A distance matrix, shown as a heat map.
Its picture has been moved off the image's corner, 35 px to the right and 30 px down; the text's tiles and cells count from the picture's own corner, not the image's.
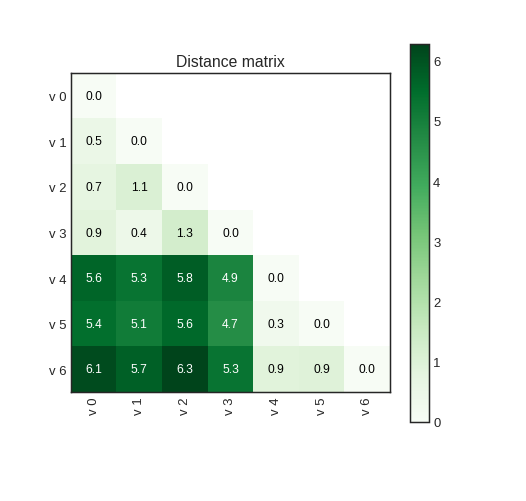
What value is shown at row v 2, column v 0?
0.7
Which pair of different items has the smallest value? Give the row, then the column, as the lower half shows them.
v 5, v 4
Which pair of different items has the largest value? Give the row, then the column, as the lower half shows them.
v 6, v 2
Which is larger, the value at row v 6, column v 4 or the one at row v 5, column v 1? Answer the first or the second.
the second
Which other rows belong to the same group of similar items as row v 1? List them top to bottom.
v 0, v 2, v 3
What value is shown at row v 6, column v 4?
0.9
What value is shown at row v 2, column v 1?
1.1
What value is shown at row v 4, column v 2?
5.8
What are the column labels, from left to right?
v 0, v 1, v 2, v 3, v 4, v 5, v 6
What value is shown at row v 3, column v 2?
1.3
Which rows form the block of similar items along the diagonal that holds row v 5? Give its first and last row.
v 4 to v 6
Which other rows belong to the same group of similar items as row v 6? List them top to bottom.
v 4, v 5
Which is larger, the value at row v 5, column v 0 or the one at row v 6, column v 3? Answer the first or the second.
the first
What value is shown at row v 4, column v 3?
4.9
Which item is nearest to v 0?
v 1
